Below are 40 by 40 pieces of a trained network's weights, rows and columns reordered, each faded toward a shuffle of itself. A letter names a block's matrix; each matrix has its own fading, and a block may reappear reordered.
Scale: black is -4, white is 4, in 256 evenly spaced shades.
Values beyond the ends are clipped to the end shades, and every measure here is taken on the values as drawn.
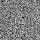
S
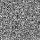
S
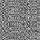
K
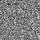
S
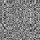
K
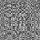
K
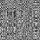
K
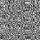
K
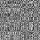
K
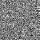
S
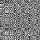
K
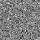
S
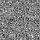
S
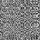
K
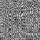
K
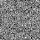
S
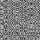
K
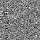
S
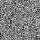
S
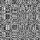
K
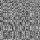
K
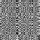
K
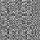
K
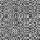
K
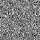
S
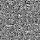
S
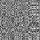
K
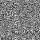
S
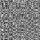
K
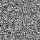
S
